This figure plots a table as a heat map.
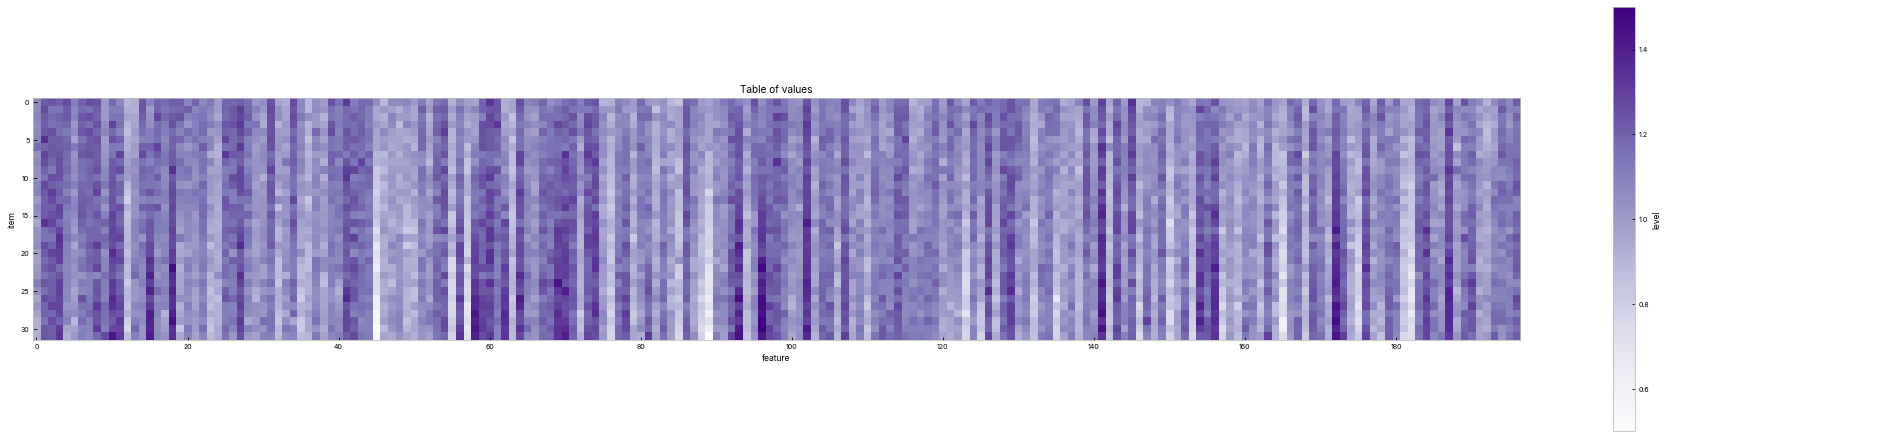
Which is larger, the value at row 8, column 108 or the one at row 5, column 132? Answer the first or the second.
the first
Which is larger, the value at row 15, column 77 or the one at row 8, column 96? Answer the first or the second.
the second
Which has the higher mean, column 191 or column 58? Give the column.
58
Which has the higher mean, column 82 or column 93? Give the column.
93
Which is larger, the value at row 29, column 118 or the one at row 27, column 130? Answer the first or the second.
the first
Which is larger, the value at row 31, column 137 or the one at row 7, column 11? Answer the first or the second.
the second
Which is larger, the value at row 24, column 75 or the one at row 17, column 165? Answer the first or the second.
the first
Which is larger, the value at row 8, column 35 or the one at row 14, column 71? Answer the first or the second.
the second
